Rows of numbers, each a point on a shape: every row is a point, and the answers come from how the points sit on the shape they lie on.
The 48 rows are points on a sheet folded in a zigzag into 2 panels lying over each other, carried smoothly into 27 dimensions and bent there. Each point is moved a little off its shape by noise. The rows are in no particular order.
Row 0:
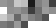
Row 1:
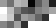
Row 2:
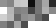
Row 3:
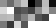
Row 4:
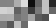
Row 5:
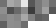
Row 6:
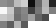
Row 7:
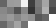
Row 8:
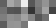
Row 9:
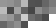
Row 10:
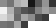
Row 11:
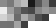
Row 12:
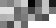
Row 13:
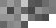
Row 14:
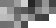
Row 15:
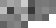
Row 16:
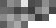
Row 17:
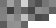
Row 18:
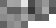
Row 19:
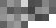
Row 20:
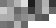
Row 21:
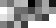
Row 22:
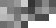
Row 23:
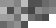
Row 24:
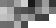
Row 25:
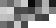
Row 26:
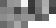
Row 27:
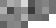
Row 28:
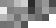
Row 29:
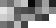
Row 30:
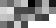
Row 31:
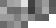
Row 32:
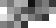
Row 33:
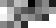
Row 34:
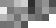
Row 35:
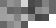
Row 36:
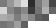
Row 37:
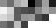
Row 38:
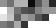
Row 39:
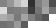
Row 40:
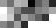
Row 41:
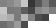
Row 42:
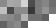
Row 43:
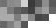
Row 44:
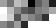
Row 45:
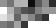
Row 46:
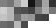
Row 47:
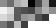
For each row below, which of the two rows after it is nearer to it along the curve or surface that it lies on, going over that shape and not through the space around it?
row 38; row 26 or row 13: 13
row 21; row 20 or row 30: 30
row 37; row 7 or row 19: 19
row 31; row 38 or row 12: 12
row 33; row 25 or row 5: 25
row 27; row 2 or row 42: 42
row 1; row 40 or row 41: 40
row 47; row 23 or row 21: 21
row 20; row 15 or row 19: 15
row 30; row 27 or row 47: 47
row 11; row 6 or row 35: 35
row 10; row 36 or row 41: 41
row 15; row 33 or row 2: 2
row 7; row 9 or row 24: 24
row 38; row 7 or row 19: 19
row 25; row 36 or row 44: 44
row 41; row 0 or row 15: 0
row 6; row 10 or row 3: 3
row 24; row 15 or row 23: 23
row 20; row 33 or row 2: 2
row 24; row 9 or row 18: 9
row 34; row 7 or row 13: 7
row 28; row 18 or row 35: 18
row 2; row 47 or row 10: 47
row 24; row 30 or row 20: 30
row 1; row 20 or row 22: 22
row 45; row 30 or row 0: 30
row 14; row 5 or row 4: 4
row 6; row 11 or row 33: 33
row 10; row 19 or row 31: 19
